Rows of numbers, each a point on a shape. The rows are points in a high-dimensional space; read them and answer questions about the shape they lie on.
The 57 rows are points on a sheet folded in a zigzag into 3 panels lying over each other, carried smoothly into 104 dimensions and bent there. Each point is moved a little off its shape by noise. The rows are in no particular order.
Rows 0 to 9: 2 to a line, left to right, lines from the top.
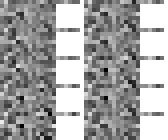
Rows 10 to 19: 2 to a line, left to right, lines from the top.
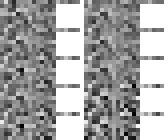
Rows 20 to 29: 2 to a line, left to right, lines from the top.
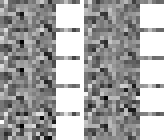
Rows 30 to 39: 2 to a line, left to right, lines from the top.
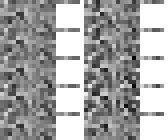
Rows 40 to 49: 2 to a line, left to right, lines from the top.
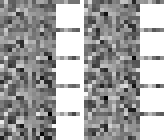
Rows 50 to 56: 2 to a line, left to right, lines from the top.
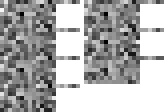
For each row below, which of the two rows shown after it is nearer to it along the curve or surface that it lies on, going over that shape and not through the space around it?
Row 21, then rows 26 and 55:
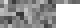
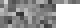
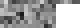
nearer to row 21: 55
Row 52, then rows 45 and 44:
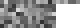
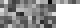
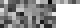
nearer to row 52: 44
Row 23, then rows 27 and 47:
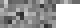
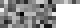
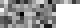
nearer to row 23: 27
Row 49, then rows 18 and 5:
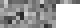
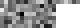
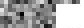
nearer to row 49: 18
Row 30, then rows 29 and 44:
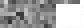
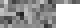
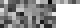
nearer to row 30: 29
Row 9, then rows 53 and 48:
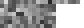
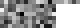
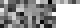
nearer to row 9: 48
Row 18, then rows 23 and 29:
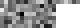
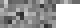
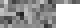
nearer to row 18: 23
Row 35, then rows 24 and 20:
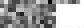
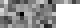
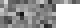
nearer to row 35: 24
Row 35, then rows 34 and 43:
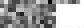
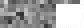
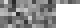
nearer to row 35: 43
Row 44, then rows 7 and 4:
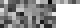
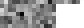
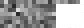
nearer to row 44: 4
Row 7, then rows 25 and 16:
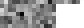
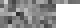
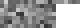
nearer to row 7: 25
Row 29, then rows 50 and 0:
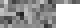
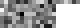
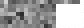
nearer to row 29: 0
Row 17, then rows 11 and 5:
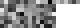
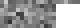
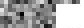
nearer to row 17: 11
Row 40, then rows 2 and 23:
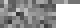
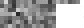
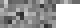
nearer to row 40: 23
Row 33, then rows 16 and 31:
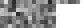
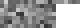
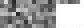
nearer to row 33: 31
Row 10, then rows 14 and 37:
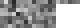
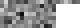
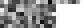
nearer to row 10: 37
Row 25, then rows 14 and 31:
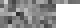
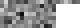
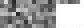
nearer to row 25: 31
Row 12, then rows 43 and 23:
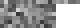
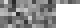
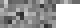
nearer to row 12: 23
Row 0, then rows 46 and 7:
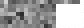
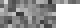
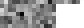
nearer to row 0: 46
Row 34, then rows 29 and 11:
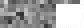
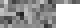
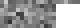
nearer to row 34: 29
